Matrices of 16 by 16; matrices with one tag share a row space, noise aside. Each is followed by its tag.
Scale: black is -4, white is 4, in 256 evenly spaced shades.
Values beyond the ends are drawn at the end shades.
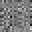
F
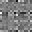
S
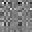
F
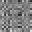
F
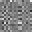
F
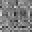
S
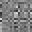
S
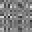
F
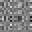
F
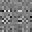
F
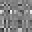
F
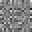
F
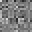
S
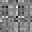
S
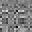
S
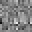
S
